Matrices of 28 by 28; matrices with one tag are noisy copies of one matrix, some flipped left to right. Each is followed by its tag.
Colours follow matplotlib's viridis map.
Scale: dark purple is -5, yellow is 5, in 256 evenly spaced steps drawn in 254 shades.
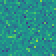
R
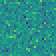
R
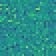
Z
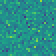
R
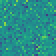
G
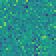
G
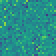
G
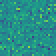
Z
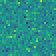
R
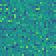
Z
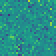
G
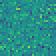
Z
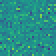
Z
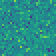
R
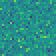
R
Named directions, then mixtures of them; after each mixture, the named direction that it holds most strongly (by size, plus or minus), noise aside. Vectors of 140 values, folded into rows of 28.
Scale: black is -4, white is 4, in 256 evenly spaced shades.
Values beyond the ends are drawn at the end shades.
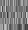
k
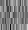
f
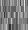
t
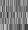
k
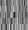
f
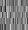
k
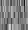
t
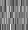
f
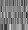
k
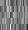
f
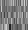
t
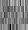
t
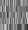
k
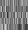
k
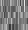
t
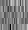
f
